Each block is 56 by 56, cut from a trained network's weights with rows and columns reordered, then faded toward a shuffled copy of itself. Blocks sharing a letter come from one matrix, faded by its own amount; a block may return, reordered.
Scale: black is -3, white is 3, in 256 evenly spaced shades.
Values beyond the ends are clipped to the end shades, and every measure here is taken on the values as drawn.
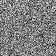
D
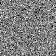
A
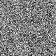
A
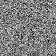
A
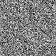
D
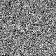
A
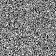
A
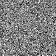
A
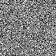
D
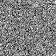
A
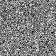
D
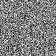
A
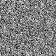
A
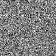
D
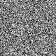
A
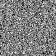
A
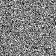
D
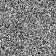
A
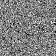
A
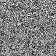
A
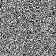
A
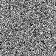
A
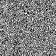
A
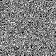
D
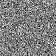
A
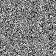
A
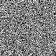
D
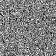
A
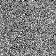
A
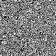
D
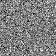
A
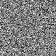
D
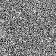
D
